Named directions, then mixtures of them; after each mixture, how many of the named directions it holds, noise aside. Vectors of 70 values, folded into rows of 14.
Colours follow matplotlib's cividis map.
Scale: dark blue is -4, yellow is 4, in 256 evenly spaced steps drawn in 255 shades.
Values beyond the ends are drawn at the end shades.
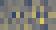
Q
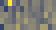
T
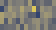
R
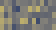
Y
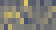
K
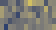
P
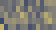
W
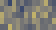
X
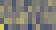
two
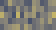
two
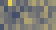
three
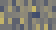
two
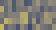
two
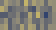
three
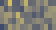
two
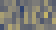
two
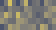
two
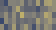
three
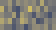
two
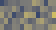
two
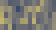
two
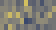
one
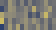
three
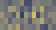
two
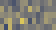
three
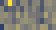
one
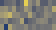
two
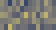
two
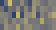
two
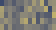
three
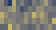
one
